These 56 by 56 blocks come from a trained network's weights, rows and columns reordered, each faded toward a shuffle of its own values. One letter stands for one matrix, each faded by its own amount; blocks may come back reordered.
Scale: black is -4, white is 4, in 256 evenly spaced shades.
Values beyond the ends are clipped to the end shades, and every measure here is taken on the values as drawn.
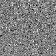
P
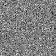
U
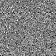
U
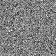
P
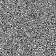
U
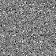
P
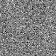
U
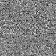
U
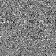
U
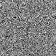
U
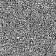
U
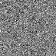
U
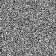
P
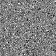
P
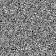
U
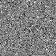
P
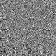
U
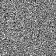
P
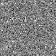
P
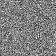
P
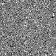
P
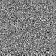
U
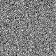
P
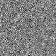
U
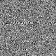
U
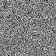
U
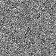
P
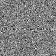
U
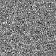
U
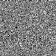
U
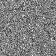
P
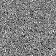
P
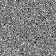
P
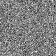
P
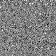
U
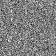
P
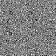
U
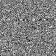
U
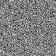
U
